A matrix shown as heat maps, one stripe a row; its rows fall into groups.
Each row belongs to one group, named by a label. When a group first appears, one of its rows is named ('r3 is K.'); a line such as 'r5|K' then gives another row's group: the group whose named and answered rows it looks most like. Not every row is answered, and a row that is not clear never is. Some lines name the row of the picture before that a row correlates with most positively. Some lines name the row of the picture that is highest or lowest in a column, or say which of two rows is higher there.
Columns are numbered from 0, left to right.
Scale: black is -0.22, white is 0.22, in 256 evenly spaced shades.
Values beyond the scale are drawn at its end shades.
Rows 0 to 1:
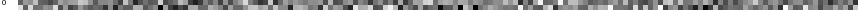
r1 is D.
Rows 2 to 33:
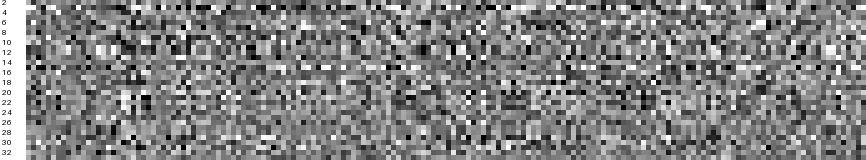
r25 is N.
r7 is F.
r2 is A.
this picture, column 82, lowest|29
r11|N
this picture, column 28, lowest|29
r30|D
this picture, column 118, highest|18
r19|A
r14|D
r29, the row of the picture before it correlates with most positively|1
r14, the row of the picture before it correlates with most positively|1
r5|F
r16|D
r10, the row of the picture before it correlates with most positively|1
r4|D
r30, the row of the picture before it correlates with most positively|1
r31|F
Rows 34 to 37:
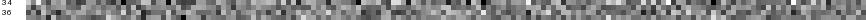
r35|A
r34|D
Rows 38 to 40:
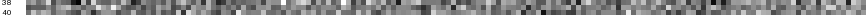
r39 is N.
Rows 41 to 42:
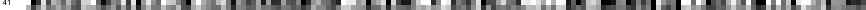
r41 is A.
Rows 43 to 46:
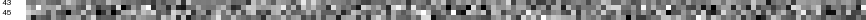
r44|D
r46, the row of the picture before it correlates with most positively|41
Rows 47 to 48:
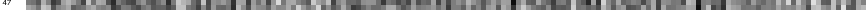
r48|F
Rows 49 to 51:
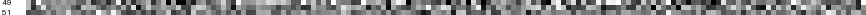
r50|A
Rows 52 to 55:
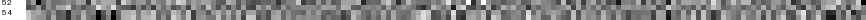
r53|N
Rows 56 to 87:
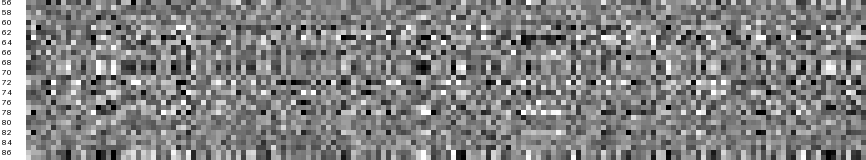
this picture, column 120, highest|63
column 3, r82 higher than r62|Yes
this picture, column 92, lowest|72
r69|N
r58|D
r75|N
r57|N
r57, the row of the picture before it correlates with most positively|53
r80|N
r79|F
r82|A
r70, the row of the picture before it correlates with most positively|53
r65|N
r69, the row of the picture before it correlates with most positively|53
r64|F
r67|A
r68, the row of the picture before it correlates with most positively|53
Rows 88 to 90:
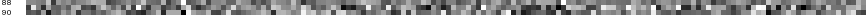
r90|F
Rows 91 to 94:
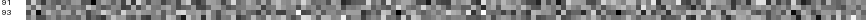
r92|D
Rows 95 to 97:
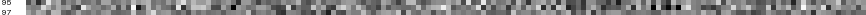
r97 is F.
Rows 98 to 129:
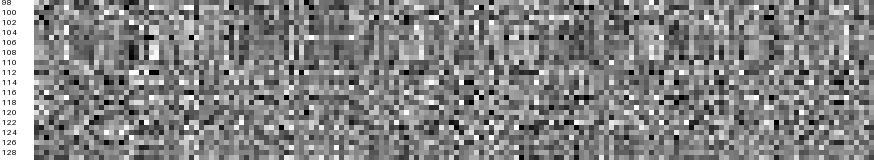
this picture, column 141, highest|112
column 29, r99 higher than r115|Yes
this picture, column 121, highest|123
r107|D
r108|D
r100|N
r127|F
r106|D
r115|F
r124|N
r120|D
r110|F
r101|A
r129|F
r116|D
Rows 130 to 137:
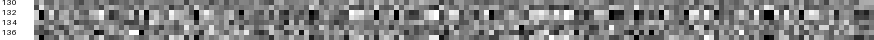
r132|A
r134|D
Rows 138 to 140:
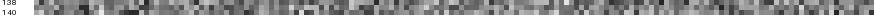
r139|F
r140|D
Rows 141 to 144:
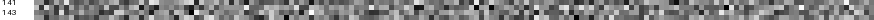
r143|F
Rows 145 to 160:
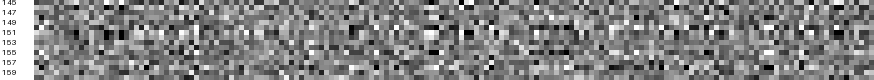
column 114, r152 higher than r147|Yes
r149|D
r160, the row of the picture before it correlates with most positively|142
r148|A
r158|A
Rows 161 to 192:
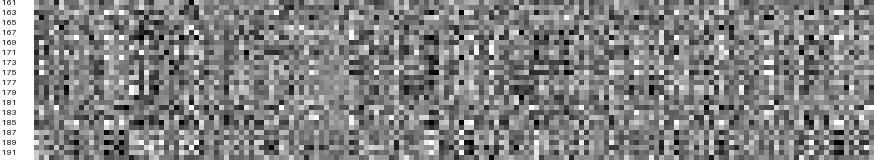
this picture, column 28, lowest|182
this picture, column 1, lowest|164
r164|A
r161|F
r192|D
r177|N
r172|N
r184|F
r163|N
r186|N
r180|F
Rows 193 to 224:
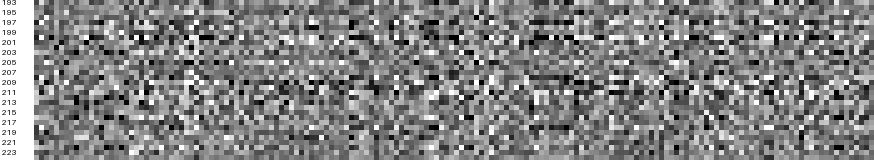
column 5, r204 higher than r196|No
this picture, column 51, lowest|220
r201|F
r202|F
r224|A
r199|N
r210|F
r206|N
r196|D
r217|F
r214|F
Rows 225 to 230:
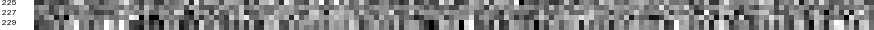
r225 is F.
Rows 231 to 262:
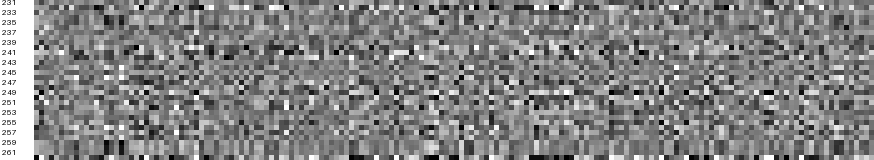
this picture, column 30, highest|247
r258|N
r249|A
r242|F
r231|A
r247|F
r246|N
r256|N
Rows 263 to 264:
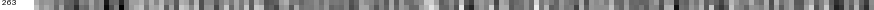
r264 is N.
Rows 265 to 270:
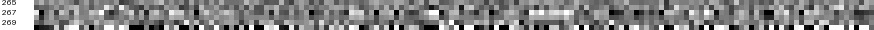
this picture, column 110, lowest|267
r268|A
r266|N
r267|A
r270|N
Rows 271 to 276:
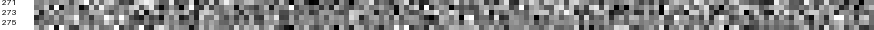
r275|N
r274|N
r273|A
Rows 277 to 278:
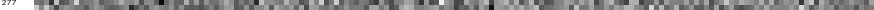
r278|D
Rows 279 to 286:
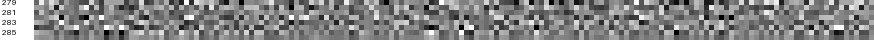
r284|N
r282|F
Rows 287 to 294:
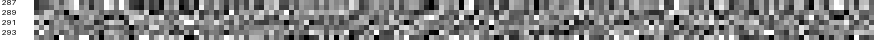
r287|N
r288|N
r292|D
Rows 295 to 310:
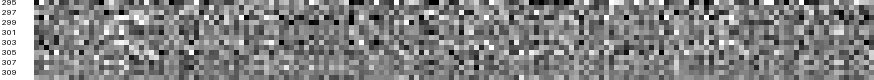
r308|D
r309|N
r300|N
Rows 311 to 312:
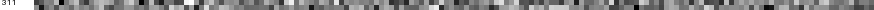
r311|F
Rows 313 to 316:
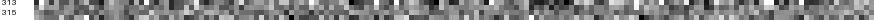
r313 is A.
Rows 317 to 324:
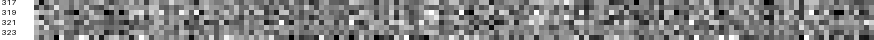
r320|A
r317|A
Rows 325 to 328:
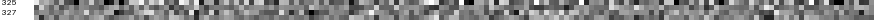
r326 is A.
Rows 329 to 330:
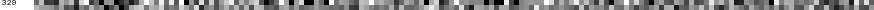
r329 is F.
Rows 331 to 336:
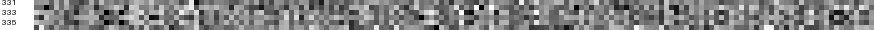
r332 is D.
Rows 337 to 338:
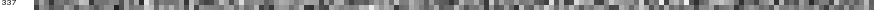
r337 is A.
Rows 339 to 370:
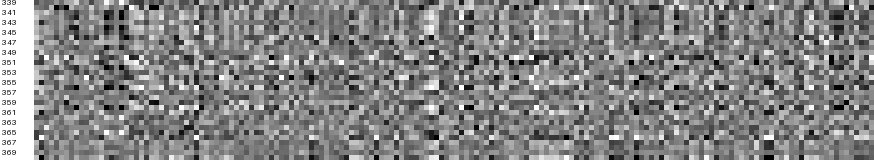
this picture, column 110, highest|340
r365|N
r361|A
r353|D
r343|A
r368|A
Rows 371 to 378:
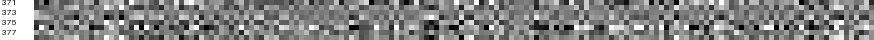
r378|N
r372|N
